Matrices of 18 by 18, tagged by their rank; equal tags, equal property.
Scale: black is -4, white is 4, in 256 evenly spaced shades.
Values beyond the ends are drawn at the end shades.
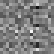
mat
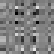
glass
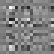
glass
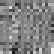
mat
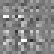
mat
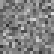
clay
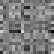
mat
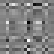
glass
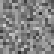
clay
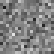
clay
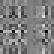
glass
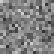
clay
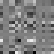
glass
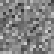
clay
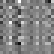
glass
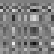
glass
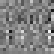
mat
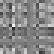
glass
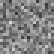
clay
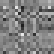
mat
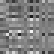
glass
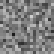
clay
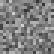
clay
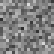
clay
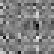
mat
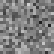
clay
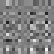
glass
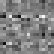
mat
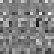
mat
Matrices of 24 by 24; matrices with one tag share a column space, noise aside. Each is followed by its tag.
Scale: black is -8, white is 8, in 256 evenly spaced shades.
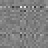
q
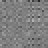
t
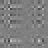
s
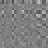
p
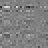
q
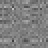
s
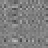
s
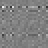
q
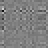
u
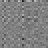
t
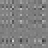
s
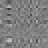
s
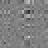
p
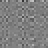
t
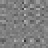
s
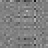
t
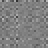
t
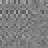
p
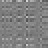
t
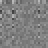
p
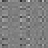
t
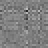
u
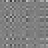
t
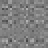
s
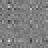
s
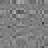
p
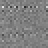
q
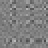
s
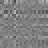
p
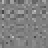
p
